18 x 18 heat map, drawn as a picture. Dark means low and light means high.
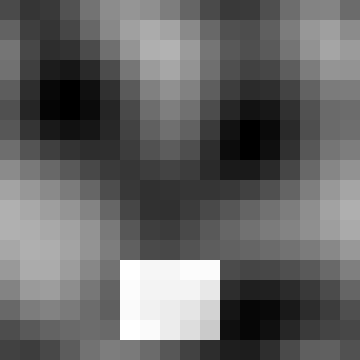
The bottom middle is the ninth with the highest average. The field is mottled with small blotches. In the bottom middle lies a patch that is higher than the rest. The bottom middle is the roughest part.
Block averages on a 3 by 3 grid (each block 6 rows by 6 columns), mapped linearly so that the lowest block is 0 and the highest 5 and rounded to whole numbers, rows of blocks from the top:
0 3 2
2 0 2
3 5 0
